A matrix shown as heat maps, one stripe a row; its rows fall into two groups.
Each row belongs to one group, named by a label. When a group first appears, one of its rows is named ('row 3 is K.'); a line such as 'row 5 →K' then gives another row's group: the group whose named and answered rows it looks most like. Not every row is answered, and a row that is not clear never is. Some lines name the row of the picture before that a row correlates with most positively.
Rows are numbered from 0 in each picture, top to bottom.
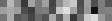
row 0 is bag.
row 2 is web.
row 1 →bag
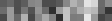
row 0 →web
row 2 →web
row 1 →web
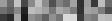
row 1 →bag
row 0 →bag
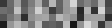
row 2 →bag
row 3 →web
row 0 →bag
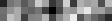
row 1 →web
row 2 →bag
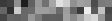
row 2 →web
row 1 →bag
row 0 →bag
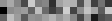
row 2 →bag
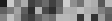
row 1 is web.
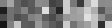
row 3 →web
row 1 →web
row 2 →web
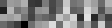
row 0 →web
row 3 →bag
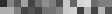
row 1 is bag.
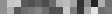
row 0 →bag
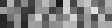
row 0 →web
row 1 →web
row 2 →bag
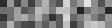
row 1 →bag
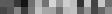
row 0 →bag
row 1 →bag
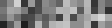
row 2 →web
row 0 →bag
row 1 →bag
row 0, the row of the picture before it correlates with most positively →1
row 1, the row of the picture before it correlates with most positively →0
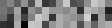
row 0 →web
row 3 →bag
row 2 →bag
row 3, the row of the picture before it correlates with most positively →3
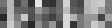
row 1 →web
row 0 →web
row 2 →web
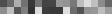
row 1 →web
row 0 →web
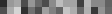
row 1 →bag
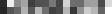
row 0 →web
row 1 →web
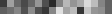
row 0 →web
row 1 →bag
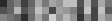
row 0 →bag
